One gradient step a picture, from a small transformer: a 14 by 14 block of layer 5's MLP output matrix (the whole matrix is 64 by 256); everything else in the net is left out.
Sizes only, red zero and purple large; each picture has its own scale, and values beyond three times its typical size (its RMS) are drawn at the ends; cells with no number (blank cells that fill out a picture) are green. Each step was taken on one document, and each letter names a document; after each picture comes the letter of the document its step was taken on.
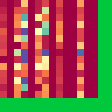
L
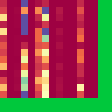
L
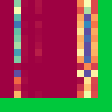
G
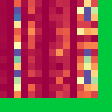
G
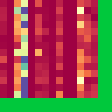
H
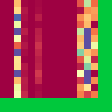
G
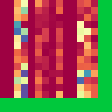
H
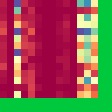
G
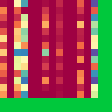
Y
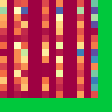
Y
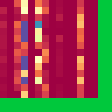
L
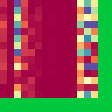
G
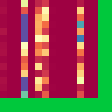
L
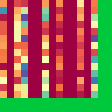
Y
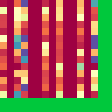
Y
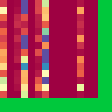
L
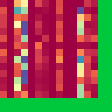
H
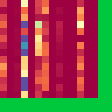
L
